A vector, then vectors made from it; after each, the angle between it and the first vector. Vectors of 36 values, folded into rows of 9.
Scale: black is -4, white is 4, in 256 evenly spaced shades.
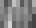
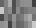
partly opposed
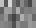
orthogonal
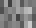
orthogonal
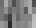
nearly opposite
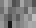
nearly opposite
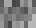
nearly opposite
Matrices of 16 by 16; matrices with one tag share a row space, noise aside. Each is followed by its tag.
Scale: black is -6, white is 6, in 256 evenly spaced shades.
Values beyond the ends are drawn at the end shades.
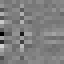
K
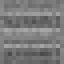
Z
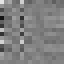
K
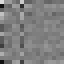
K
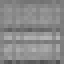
Z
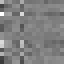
K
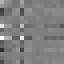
K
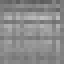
Z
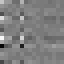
K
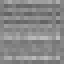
Z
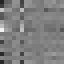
K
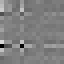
K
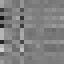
K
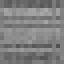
Z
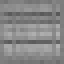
Z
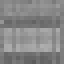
Z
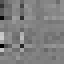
K
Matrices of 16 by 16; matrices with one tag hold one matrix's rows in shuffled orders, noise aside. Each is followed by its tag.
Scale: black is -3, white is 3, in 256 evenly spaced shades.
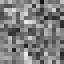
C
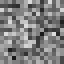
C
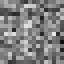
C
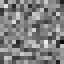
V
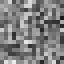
C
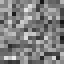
C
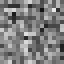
C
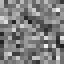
V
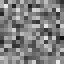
V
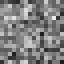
C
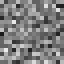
V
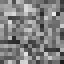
C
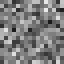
V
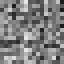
C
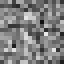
C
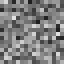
V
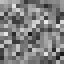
V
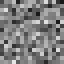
V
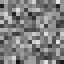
V
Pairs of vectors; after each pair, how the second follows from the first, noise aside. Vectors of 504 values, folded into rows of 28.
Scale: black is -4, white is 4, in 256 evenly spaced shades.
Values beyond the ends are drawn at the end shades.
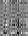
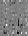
partly zeroed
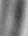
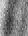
reversed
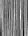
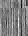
wrapped around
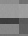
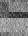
reversed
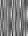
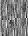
wrapped around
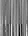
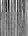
reversed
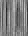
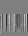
partly zeroed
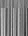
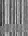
wrapped around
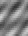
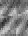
wrapped around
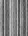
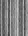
reversed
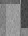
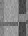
wrapped around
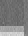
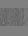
partly zeroed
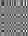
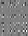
partly zeroed
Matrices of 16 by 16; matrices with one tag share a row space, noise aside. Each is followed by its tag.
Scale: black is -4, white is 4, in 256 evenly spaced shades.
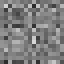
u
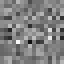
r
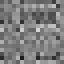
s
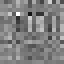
r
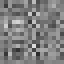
u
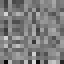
u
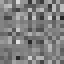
r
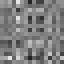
r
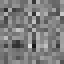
u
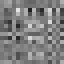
r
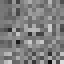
r
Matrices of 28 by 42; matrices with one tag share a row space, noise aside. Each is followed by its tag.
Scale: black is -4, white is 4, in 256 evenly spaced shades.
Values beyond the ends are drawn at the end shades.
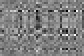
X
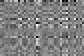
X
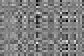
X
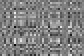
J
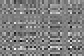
J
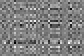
J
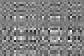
J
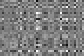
X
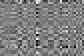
X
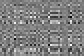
J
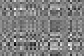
J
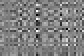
X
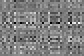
J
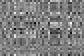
J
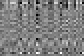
X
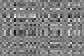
J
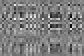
J
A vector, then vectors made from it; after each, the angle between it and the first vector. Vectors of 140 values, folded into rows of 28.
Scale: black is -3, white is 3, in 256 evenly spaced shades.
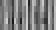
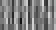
nearly parallel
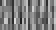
nearly parallel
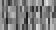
partly opposed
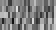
partly aligned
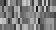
orthogonal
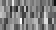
partly opposed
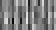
nearly parallel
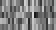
partly aligned
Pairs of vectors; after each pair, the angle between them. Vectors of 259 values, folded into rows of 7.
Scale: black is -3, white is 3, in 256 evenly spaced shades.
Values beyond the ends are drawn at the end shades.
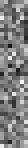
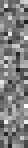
orthogonal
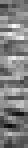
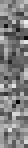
partly opposed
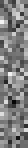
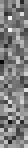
orthogonal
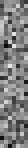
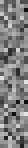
orthogonal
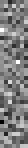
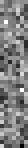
orthogonal
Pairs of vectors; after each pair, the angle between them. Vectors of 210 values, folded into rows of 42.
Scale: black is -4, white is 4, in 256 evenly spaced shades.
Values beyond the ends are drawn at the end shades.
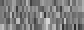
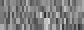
nearly parallel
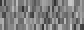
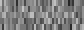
nearly opposite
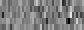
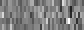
nearly opposite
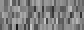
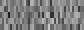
partly aligned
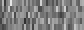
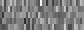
nearly parallel
